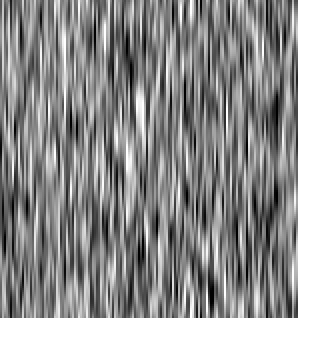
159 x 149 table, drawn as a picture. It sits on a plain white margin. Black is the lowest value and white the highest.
Overall the values sit about 50% of the way up the scale. Streaks run downward. The halves do not mirror each other. There is no overall slope. The values follow a bell shape.
